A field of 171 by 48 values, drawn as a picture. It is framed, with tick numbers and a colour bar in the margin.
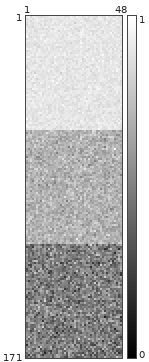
It is made of 3 by 1 panels. Panel 1,1: very high, fine-grained, faint in contrast. Panel 2,1: high, fine-grained. Panel 3,1: middling, fine-grained, strong in contrast.
